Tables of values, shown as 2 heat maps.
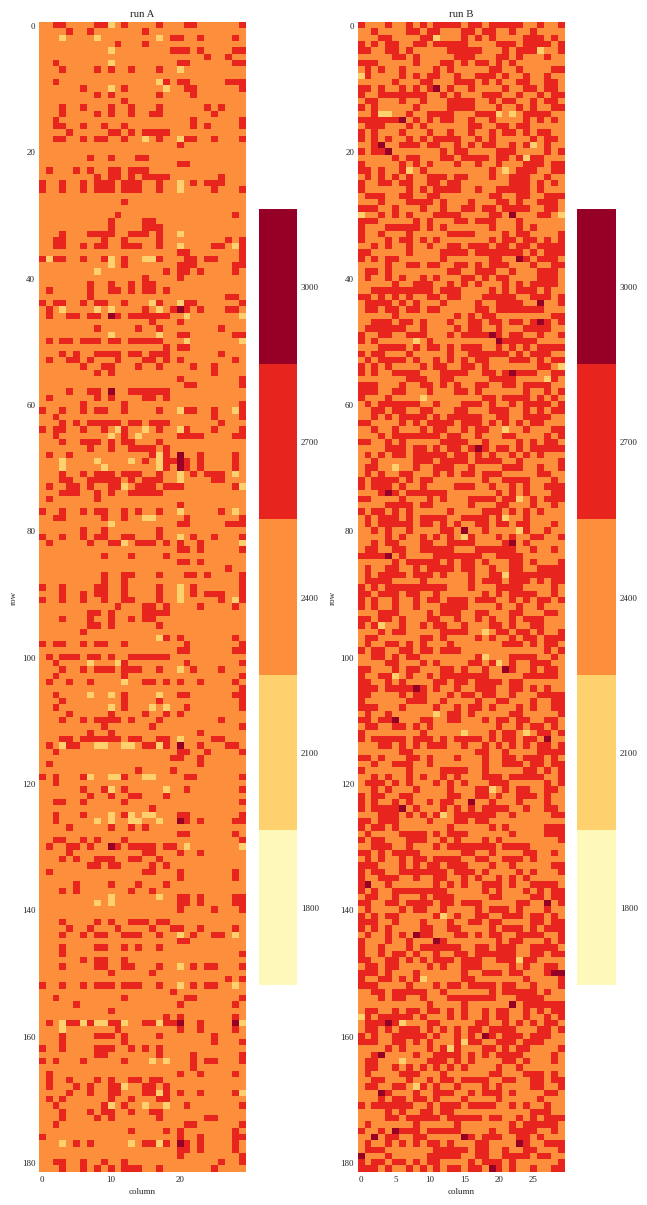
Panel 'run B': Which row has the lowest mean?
112
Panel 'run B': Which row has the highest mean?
113
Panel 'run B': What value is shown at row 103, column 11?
2400
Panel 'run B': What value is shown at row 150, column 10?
2400
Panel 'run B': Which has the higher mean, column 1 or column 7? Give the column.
7
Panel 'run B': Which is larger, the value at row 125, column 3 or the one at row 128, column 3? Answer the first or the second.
the first
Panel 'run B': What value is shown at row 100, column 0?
2400
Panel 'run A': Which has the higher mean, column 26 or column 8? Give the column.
8
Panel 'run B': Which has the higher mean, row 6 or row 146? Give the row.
146
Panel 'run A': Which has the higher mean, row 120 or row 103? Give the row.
103
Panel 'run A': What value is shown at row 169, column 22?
2400
